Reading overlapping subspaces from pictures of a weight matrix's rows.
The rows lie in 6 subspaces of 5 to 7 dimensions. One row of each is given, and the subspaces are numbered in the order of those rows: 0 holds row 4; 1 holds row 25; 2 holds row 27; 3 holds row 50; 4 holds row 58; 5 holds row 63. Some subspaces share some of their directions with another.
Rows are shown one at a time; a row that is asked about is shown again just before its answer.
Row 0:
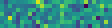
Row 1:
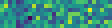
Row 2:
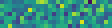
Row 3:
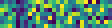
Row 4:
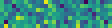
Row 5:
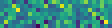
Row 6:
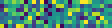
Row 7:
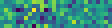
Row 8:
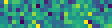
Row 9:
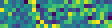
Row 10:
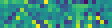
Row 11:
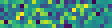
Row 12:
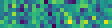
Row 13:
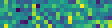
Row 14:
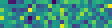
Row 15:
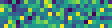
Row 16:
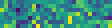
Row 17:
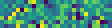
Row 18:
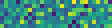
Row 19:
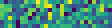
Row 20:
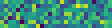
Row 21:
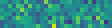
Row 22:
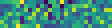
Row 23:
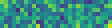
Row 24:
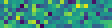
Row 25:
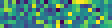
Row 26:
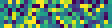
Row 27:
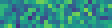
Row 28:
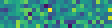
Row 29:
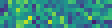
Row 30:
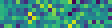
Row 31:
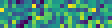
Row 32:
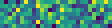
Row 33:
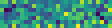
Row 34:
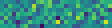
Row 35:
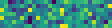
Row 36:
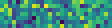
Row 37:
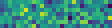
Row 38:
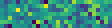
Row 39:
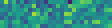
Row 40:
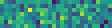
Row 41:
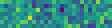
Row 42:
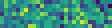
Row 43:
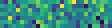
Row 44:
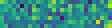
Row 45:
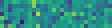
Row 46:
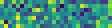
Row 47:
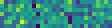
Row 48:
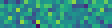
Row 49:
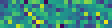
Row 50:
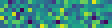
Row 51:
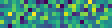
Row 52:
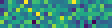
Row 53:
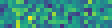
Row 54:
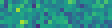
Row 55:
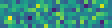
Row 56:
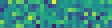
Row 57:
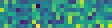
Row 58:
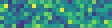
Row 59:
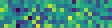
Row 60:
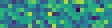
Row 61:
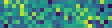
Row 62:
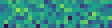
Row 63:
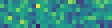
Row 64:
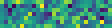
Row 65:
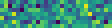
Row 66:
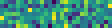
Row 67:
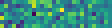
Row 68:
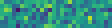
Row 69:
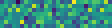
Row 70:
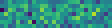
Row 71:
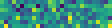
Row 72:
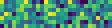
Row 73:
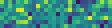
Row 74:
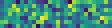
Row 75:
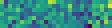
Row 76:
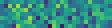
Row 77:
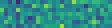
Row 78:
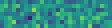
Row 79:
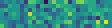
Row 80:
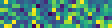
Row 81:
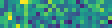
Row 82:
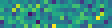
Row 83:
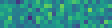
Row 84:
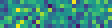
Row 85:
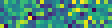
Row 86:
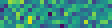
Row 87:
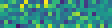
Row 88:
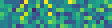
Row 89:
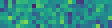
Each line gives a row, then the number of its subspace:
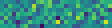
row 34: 3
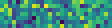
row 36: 1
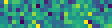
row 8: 0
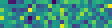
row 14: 3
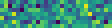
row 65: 3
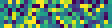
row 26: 1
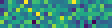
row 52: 4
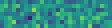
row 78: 5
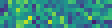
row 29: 4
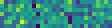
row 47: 4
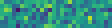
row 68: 1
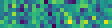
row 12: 5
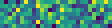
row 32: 5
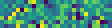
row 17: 3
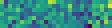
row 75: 0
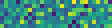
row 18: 1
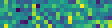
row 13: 4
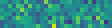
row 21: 5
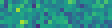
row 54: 4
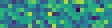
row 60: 5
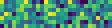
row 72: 1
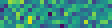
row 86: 3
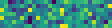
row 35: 3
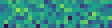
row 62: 0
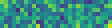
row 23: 0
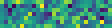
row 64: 2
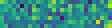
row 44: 0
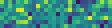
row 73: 0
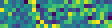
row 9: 5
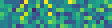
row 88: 5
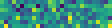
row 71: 0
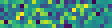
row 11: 3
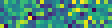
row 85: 1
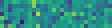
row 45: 4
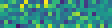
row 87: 3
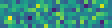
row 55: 5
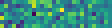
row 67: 4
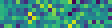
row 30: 1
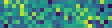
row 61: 0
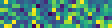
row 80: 4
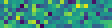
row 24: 3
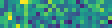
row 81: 1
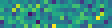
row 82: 5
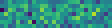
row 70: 4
